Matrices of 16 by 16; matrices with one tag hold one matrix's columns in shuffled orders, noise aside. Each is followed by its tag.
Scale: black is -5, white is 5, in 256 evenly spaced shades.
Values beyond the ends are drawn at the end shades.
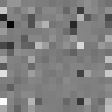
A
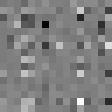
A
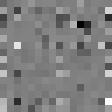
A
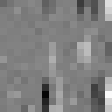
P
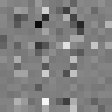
A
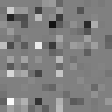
A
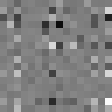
A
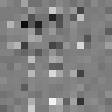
A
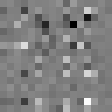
A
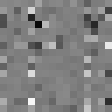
A
